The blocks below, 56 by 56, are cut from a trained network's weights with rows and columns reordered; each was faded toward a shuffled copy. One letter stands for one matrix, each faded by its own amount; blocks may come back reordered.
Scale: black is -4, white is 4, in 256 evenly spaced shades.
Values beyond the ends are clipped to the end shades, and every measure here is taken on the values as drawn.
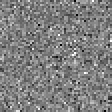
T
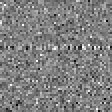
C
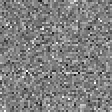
C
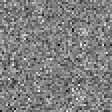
T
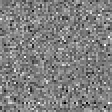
C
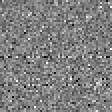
C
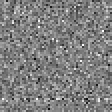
C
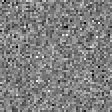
T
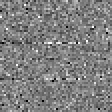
C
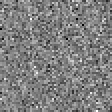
T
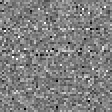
C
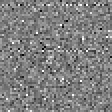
C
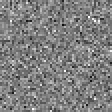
T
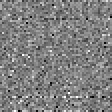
C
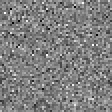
T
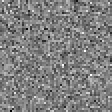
T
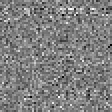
C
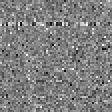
C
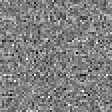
C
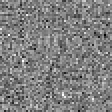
T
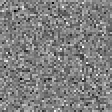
T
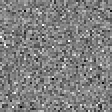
T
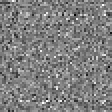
C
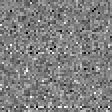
C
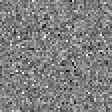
T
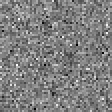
T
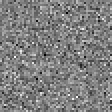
T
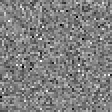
T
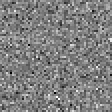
T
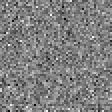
T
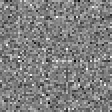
C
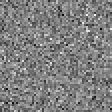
T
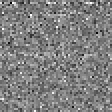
C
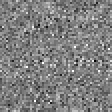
C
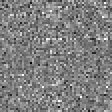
C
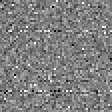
C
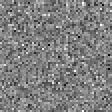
T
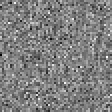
T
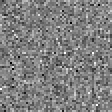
T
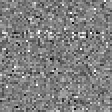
C
